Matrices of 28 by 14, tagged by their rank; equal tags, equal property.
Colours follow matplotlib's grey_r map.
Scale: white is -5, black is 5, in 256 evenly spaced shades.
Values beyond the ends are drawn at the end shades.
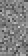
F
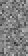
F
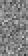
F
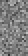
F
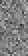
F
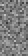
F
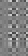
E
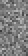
F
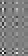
E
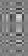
E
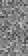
F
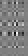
E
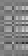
E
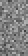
F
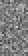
F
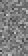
F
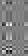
E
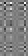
E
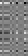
E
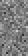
F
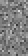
F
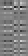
E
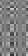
E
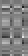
E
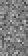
F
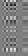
E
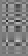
E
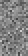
F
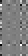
E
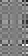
E
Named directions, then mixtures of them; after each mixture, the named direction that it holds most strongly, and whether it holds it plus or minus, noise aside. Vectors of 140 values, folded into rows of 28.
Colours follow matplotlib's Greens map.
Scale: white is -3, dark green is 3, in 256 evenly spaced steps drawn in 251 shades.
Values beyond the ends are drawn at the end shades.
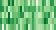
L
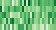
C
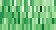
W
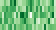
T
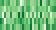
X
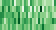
W, plus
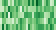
L, minus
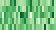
T, plus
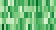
L, minus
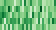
W, plus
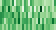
W, plus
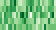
T, plus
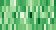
T, minus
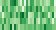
T, plus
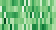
C, minus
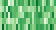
L, minus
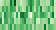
T, plus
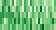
W, plus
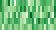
T, minus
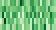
X, minus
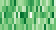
T, plus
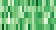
L, minus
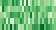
C, minus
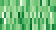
X, plus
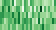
W, plus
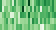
W, minus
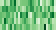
T, plus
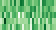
X, minus
